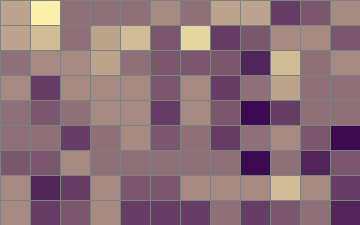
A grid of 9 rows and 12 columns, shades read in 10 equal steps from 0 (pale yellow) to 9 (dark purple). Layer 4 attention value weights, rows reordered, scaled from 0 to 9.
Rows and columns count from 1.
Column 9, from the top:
3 6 8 5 9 5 9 4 7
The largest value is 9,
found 3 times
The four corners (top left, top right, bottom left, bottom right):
3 4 4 8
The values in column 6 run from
4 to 7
